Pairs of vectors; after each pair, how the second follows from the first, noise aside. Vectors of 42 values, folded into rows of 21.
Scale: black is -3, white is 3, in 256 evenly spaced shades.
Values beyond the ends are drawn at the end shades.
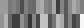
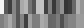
reversed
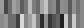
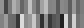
copied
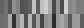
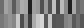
reversed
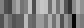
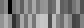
reversed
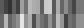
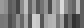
reversed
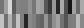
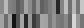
reversed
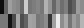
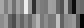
reversed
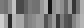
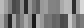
reversed
